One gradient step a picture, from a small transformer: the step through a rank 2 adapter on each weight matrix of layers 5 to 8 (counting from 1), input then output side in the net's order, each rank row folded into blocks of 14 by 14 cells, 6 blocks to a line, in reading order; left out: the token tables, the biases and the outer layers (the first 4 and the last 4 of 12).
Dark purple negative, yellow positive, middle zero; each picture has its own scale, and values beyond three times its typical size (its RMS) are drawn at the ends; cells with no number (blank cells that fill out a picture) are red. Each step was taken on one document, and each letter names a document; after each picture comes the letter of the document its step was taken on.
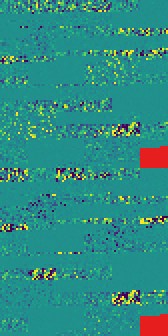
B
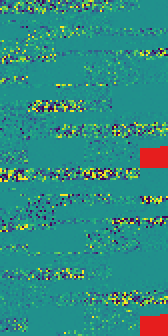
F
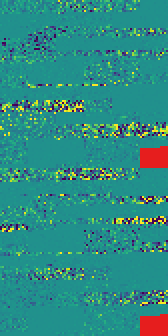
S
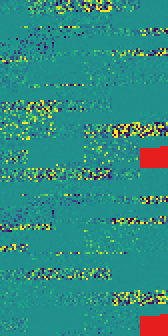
F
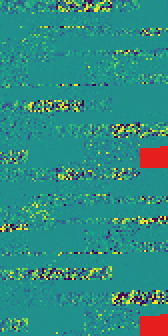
B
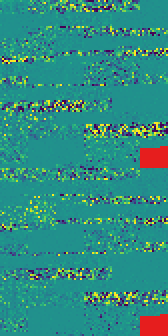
S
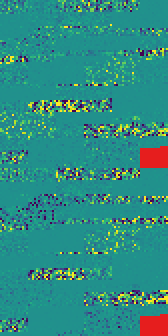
B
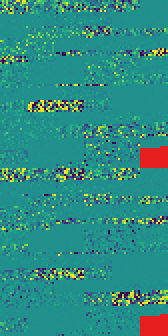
B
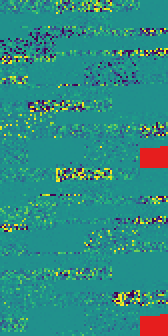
S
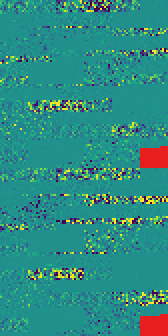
B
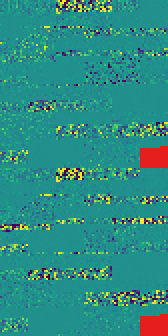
F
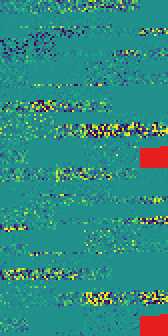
S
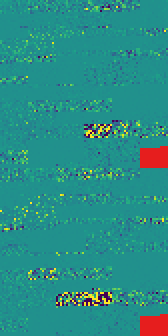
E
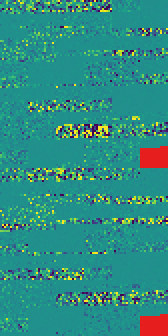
F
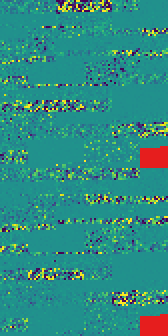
F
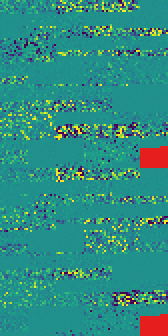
S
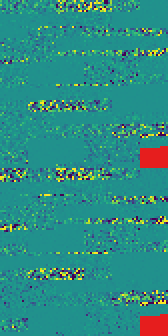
E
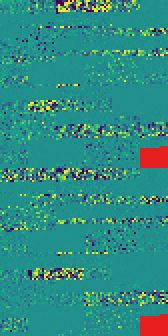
B
